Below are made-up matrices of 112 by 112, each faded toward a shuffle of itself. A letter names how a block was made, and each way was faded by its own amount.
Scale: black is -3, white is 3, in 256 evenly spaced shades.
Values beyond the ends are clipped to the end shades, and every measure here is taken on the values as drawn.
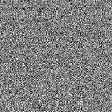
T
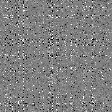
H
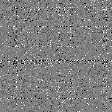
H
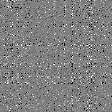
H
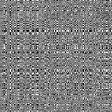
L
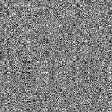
T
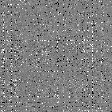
H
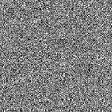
T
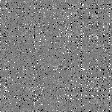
H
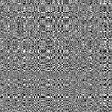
L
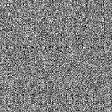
T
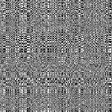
L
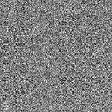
T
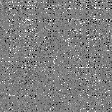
H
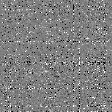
H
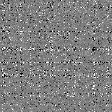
H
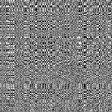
L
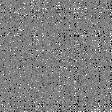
H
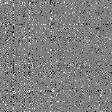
H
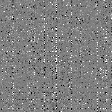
H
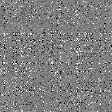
H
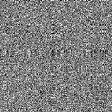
T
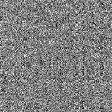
T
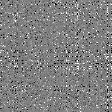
H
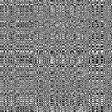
L
